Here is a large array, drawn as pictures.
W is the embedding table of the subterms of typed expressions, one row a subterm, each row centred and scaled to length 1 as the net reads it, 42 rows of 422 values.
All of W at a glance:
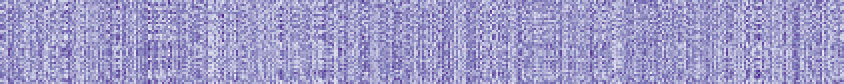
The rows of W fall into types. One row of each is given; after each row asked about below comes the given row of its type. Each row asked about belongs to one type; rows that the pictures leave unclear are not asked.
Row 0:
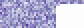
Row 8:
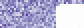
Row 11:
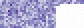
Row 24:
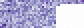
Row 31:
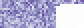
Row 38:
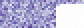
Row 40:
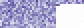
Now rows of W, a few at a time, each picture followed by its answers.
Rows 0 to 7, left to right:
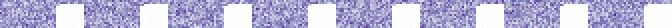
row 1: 40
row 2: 11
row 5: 24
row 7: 8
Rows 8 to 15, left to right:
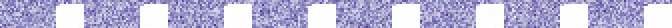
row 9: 0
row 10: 38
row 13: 8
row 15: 40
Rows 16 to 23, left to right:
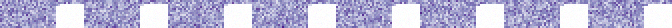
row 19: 0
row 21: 40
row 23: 31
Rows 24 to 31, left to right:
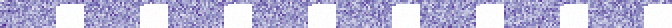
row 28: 31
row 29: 38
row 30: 11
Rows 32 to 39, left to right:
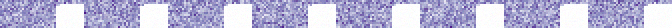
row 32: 8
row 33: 31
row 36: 8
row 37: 0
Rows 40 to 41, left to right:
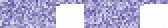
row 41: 0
